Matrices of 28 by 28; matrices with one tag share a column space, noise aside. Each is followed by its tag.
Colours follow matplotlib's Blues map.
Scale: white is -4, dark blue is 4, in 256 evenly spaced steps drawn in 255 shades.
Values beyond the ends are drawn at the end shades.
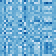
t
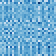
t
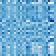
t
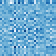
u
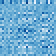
u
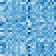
t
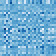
u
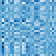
t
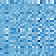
u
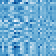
t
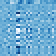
u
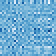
u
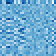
u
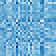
t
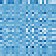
u
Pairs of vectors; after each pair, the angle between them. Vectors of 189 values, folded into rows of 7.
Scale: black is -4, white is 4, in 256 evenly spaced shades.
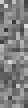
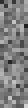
nearly opposite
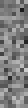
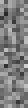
partly opposed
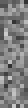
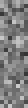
partly opposed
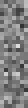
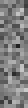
nearly opposite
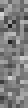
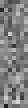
orthogonal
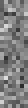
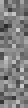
nearly opposite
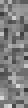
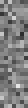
nearly parallel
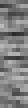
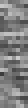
nearly opposite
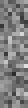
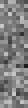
nearly opposite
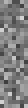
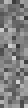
nearly parallel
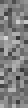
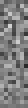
orthogonal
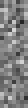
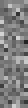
orthogonal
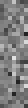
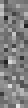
orthogonal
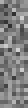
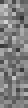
nearly opposite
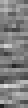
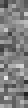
partly opposed
